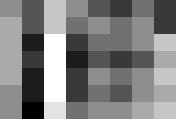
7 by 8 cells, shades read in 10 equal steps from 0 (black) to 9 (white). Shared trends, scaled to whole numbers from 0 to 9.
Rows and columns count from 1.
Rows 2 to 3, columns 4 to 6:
4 5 4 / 2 4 4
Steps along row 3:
down up down up same up up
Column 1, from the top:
5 6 6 6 6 5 5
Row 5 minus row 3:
0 0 0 0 1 0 0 0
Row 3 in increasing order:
1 2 4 4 5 6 7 9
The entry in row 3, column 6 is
4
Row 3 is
6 1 9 2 4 4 5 7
